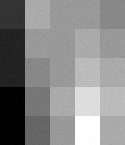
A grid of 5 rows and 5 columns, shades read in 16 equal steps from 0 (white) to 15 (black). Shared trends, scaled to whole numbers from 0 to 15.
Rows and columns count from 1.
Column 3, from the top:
6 6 6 5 6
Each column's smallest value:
12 5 5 0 4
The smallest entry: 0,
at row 5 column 4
